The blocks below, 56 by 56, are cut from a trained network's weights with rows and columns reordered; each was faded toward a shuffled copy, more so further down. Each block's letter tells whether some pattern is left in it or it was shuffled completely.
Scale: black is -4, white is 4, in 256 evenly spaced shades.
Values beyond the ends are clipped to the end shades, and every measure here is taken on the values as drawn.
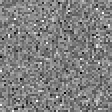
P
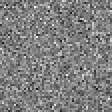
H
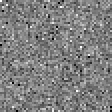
H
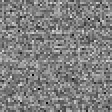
H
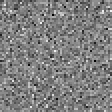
P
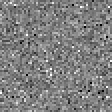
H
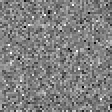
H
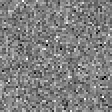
P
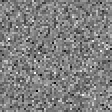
P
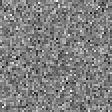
P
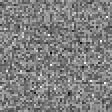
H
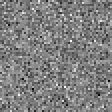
P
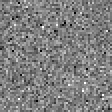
P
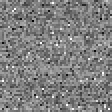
H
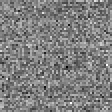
H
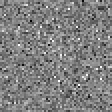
P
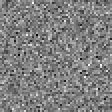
P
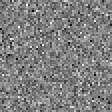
P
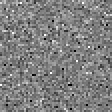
P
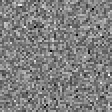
P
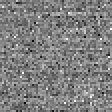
H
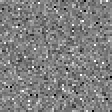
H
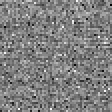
H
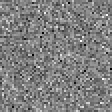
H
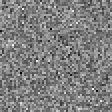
P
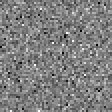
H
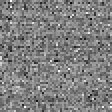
H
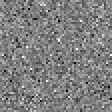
P
